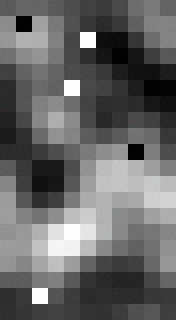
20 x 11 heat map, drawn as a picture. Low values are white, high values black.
Ninth with the highest average: top right. Roughest part: top middle. Mirror symmetry: none. Lone odd cells: 5, 2 higher and 3 lower than their neighbours.
